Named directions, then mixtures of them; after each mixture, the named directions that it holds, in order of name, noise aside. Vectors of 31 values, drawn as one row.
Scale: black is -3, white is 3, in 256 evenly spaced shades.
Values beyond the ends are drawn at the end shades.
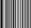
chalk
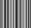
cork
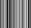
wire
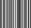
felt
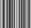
chalk, cork, wire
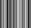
wire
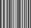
felt, wire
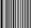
chalk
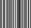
felt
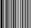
chalk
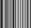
chalk
